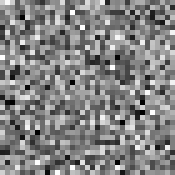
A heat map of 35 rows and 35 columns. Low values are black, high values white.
The grain is fine, like static. No single row or column stands out from its neighbours. The histogram is bell-shaped. There is no overall slope. On average the colour sits 50% of the way up the scale. The halves do not mirror each other.
